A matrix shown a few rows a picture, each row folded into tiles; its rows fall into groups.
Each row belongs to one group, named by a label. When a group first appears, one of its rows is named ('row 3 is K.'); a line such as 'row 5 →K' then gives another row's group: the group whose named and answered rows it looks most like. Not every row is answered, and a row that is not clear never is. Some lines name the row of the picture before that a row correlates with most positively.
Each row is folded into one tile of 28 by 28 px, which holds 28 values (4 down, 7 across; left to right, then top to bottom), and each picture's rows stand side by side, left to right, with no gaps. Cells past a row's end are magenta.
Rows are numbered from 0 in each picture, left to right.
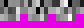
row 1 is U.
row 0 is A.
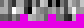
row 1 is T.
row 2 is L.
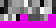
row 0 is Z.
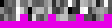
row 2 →T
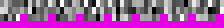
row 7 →T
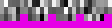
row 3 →Z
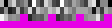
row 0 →A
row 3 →U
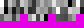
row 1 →Z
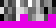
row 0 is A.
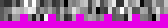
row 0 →L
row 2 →L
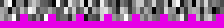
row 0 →U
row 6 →U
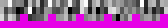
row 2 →T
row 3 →T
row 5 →T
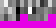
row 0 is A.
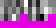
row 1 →L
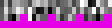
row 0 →L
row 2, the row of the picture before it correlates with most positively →0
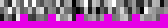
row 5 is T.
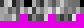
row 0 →U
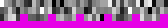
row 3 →Z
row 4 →L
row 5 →U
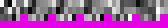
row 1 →Z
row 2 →Z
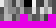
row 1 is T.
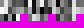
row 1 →T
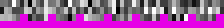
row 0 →T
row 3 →A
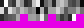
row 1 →U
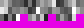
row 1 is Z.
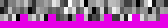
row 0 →Z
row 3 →L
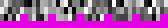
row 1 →L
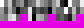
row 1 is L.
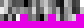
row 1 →L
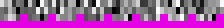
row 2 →T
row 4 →Z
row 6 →U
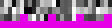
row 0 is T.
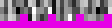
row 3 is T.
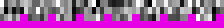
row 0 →T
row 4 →L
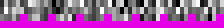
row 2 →Z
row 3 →L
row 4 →U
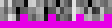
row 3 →A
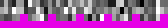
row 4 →U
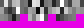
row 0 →L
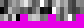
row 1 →T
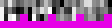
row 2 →A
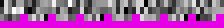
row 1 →Z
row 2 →T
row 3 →Z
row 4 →T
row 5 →A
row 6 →Z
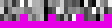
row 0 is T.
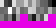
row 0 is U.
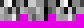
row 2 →U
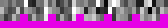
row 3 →T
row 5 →U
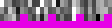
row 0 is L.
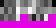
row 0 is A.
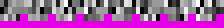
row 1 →T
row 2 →U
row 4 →T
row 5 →Z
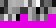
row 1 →U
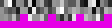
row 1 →A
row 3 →U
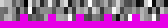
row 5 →U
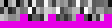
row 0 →A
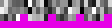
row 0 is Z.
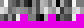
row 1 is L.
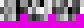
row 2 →T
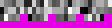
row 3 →Z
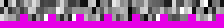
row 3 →U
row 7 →U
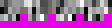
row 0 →Z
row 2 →Z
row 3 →L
